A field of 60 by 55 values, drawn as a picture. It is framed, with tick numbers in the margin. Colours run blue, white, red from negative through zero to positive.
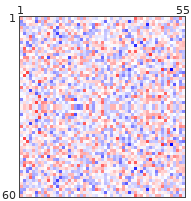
Slope: none. Mirror symmetry: top to bottom. Grain: fine. Stripes: none. Average level on the scale: 50%.
